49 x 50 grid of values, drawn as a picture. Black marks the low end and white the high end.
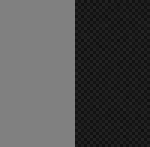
The table splits into one row of 2 panels. Panel 1,1: middling, flat. Panel 1,2: very low, checkered, faint in contrast.
